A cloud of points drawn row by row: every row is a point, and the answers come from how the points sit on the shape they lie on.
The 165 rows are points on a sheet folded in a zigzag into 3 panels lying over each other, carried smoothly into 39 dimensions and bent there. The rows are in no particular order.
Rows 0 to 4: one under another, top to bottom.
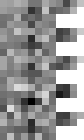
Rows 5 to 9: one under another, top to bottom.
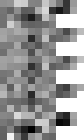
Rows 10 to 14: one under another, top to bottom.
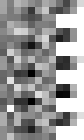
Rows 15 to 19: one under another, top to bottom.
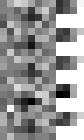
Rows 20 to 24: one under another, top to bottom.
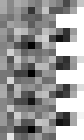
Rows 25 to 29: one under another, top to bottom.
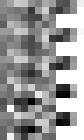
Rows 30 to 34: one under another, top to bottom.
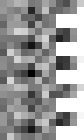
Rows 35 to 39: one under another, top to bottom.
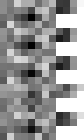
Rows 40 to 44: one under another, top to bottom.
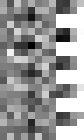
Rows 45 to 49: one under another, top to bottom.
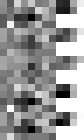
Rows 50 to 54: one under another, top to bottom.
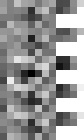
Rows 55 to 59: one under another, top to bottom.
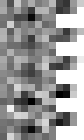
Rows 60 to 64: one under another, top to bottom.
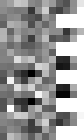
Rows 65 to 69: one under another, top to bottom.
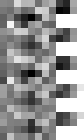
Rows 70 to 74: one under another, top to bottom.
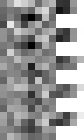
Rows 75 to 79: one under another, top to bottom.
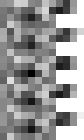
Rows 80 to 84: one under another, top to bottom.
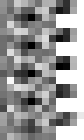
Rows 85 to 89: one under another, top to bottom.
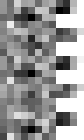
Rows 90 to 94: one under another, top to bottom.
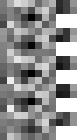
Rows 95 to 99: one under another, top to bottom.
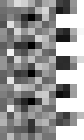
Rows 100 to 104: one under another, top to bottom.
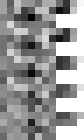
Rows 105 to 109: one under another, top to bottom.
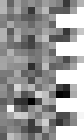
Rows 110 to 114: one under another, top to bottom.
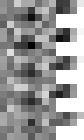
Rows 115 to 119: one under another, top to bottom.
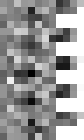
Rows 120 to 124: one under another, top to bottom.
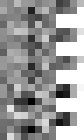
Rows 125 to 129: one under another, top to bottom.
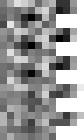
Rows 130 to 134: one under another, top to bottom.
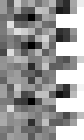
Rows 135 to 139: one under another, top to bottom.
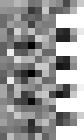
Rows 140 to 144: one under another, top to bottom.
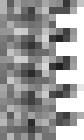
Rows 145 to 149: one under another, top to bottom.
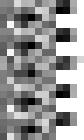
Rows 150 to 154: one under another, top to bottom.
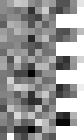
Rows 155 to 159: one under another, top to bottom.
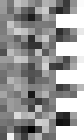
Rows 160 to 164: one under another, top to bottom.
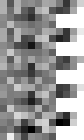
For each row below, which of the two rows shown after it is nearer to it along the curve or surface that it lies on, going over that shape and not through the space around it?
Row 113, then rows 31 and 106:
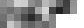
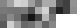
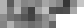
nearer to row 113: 31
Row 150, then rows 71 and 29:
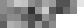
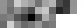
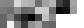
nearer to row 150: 71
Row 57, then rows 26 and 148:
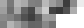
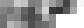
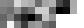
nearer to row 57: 148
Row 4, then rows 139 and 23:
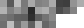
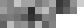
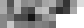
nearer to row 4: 23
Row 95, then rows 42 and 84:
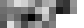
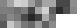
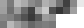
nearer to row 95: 42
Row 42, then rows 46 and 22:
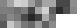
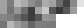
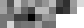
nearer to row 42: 46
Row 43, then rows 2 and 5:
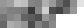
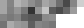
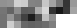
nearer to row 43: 5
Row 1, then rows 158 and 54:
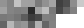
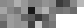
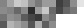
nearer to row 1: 158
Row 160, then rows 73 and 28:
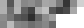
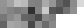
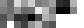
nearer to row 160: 28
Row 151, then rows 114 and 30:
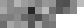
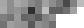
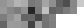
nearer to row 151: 114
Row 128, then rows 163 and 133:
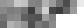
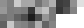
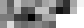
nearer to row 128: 163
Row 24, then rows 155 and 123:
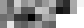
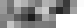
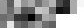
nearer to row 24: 123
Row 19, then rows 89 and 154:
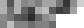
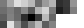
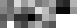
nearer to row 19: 154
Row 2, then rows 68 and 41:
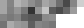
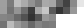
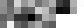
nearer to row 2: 68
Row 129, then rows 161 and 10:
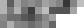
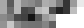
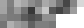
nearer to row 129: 161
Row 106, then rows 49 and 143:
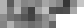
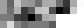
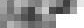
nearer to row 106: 49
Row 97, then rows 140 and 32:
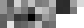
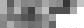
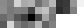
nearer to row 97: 140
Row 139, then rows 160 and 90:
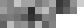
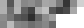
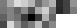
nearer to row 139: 90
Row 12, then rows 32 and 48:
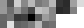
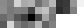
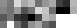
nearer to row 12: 48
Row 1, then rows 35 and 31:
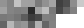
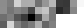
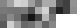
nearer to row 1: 35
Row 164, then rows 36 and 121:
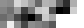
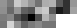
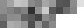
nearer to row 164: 36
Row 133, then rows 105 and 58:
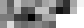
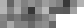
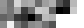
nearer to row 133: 58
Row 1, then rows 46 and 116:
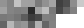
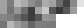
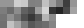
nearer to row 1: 46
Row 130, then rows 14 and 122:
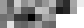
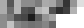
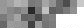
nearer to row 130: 14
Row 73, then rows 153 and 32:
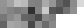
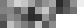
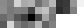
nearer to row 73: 153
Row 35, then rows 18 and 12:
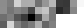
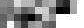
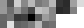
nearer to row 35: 18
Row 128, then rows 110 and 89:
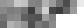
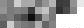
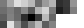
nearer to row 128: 89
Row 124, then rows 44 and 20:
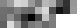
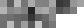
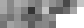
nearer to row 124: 20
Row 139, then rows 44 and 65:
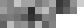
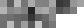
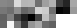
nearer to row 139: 65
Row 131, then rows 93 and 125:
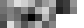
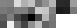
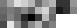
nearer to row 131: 125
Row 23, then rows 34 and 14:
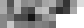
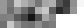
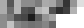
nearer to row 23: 14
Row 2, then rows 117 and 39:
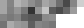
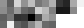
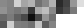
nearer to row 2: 39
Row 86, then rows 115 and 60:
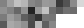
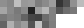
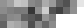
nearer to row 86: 60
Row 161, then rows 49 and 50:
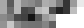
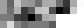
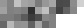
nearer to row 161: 49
